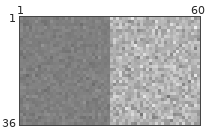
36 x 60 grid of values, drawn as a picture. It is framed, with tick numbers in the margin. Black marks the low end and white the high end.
It is made of 1 by 2 panels. Panel 1,1: middling, fine-grained, faint in contrast. Panel 1,2: high, fine-grained.
